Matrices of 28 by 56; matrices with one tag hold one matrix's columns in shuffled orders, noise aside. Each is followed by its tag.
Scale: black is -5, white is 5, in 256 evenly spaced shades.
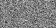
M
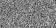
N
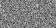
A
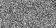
N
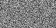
M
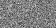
A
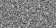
A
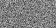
M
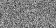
N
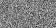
A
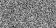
N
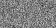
N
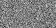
A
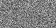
M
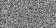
M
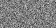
A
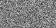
M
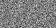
A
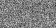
N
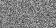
M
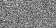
M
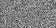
M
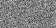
M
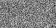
N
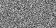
A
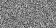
A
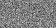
N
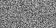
M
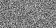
A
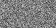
A
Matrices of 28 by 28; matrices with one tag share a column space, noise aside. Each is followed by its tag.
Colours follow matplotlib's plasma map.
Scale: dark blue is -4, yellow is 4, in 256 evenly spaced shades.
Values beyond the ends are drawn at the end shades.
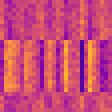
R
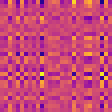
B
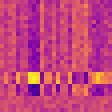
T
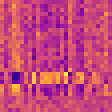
T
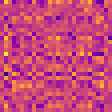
B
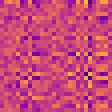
B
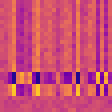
T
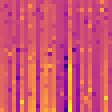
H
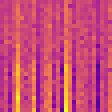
H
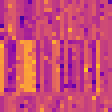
R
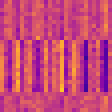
R
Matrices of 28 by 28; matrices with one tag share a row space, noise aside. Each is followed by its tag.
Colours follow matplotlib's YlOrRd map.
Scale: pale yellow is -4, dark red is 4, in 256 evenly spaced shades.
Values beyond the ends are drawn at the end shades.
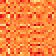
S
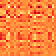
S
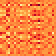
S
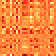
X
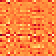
S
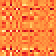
X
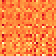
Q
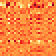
S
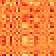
X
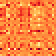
S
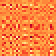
X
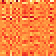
X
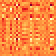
X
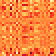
X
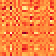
X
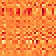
Q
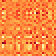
Q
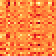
S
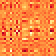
X
